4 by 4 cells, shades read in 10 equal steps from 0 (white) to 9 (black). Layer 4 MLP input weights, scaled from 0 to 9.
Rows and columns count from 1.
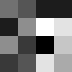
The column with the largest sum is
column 1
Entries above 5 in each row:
3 1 2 2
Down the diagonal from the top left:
5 4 9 3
